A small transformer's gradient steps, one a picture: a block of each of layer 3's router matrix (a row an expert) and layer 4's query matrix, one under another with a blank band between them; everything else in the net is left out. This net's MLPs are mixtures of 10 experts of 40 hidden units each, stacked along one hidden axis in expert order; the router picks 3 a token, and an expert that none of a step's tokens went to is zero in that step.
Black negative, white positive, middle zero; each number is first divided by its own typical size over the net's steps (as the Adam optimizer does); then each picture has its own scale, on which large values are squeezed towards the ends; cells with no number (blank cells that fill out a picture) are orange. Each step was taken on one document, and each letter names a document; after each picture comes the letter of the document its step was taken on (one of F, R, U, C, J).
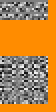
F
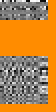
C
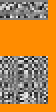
F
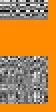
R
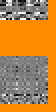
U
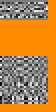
F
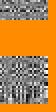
R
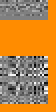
R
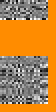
C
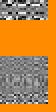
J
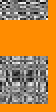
U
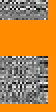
C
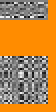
F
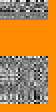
R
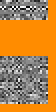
C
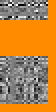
J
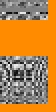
U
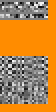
F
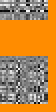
R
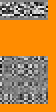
F
